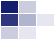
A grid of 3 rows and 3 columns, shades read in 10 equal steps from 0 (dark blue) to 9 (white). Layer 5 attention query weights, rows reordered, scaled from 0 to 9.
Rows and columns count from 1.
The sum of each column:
8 21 26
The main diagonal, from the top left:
0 6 9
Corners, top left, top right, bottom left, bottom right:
0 9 7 9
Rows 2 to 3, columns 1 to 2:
1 6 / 7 8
